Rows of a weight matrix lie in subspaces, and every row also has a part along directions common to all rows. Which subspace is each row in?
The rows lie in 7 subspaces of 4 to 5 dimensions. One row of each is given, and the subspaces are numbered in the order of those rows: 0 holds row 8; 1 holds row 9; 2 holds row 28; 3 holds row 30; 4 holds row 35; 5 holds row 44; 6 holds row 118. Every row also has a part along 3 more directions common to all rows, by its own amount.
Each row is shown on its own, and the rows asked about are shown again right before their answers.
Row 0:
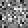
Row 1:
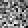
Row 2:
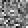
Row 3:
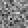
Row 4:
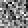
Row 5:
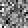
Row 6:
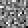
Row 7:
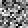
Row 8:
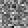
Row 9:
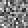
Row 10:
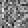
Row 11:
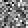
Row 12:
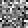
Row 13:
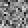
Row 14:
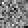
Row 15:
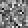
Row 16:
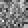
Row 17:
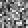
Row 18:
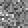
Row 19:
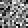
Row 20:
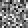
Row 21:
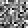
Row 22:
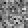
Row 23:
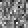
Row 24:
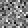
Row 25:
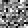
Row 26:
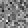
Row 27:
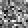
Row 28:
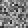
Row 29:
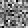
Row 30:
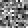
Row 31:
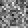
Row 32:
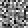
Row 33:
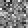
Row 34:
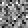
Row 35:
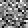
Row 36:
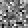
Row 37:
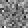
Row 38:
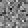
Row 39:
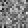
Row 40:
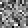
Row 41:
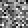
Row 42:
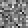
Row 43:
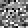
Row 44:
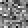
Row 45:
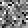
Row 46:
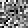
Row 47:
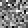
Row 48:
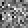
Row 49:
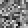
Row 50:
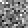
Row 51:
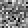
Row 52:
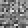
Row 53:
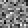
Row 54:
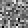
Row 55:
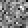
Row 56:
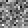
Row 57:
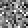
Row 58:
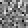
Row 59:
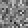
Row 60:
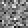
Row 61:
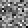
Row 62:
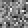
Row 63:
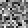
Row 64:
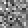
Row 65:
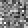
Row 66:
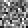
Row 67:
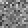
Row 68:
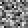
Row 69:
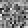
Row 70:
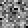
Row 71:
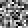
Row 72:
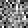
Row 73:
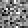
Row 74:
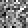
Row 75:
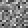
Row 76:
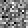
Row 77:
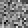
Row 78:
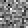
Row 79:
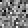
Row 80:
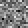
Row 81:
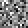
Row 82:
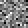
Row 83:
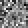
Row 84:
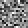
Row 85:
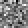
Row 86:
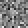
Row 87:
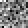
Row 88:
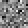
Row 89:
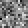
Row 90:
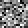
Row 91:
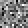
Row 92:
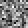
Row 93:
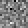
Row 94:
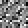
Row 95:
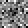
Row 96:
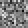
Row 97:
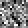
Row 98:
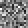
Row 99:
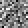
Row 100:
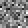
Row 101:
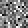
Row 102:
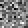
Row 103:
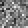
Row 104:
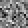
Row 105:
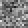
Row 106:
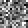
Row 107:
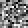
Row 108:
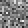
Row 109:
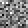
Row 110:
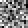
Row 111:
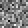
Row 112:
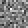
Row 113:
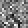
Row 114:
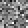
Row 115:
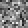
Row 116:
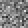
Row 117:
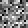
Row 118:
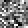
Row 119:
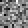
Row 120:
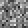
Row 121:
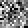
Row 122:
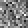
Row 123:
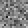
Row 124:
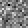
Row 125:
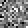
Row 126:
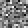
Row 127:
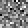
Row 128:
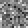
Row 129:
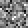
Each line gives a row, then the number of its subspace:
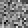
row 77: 2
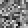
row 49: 6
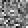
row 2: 3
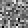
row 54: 5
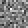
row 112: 1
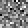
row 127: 1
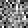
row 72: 0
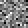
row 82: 6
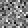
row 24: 5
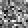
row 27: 3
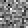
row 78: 1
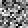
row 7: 4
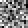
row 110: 5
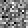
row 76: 6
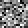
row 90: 4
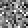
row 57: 5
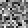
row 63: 6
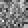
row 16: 6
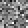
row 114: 1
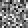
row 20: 4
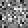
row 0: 0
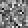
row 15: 6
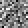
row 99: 6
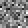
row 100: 3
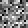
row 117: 6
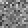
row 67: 2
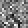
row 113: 6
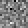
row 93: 1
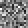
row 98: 4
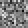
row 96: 4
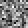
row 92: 4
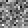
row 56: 3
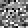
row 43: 1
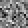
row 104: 4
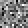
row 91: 5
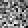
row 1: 2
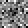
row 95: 0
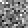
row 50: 2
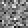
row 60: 0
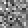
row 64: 1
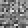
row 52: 2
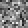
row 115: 2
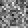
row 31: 3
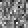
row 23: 1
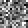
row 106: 4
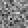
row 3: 1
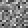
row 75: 3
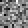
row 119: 5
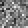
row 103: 3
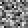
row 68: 4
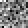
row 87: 5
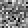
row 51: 5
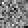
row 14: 0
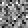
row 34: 5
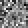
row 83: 4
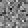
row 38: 1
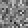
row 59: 6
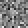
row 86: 0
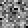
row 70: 0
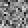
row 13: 2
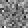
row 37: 0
